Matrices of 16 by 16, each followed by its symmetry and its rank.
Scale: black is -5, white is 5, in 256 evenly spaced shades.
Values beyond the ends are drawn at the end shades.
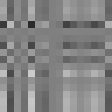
neither, rank one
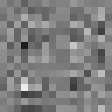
neither, rank three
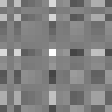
symmetric, rank one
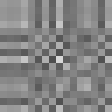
symmetric, rank two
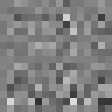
neither, rank three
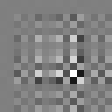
symmetric, rank one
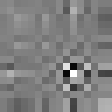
symmetric, rank two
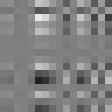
neither, rank one
